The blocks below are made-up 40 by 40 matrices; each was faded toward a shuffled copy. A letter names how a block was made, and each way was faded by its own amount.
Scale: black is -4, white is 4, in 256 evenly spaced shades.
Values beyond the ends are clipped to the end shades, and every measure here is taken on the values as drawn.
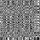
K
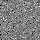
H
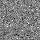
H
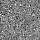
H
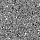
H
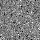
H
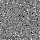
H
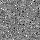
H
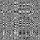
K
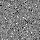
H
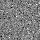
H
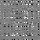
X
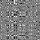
K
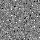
H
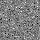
H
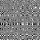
K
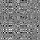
K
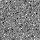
H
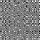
K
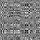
K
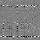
X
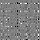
X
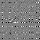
X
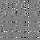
X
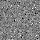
H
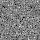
H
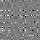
X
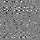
X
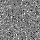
H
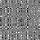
K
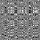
K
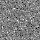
H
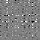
X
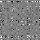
X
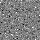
H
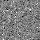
H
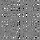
X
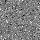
H
